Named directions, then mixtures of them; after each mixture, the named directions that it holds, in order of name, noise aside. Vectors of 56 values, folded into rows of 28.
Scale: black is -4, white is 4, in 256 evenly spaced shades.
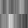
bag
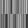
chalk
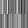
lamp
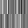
lamp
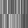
bag, lamp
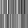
lamp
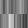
bag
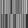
chalk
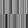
chalk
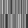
chalk, lamp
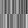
chalk, lamp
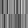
lamp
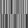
chalk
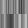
bag, lamp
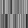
chalk
